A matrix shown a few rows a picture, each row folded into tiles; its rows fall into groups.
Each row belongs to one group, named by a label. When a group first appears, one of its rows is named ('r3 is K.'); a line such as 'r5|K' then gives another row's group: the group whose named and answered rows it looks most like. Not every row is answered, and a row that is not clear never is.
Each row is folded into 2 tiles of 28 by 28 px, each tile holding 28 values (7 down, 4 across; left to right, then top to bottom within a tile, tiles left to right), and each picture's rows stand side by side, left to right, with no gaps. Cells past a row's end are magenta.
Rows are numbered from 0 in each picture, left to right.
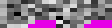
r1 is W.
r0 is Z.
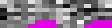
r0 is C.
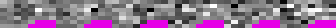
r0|C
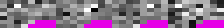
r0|W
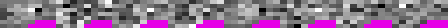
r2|Z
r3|Z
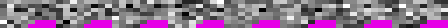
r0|W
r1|W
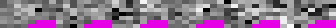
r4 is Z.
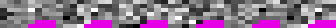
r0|C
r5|Z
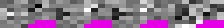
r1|C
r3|Z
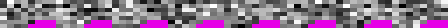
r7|Z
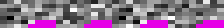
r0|Z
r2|Z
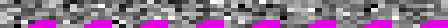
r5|C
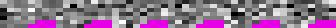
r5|Z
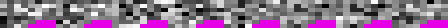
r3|Z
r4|Z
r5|W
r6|W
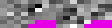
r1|Z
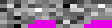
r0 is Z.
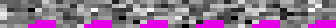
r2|Z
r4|Z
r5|C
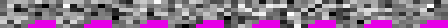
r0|W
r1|W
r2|C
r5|W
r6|Z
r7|C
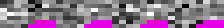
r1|Z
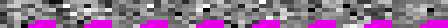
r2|C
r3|C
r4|W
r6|Z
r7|C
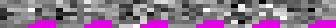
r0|C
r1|C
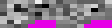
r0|W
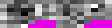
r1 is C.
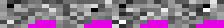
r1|C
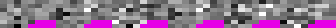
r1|C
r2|W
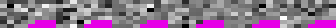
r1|Z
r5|W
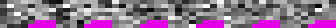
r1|Z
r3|C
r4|W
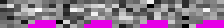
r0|Z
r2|W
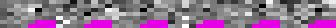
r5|C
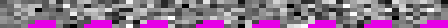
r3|W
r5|Z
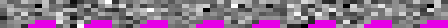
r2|Z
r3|C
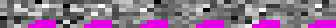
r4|Z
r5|C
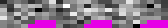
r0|C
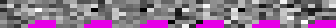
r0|Z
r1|C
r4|W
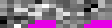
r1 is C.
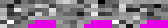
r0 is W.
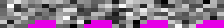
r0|W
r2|Z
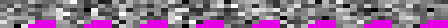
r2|W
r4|Z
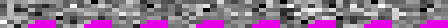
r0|W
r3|C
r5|Z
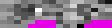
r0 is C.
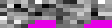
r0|W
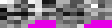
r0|C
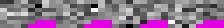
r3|W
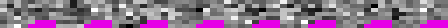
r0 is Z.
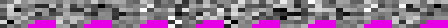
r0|W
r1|W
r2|C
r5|C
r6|C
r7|W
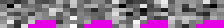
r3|W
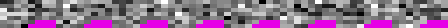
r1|W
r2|C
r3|W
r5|W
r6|C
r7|Z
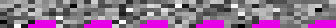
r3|W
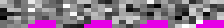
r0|C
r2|W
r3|Z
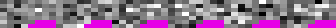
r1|Z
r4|W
